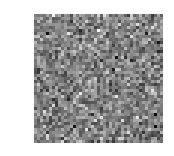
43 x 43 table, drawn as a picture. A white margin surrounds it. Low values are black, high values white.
The grain is fine, like static. Overall the values sit about 50% of the way up the scale. No single row or column stands out from its neighbours. No regular stripes run through it. The halves do not mirror each other. There is no seam. No overall slope runs across the table. The values follow a bell shape.
